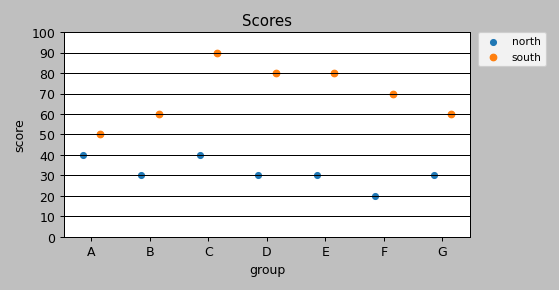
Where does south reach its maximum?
C
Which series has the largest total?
south
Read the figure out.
Title: Scores
x-axis: group, ticks A B C D E F G
y-axis: score, ticks 0 10 20 30 40 50 60 70 80 90 100
Legend: north, south
Values:
north: 40 30 40 30 30 20 30
south: 50 60 90 80 80 70 60
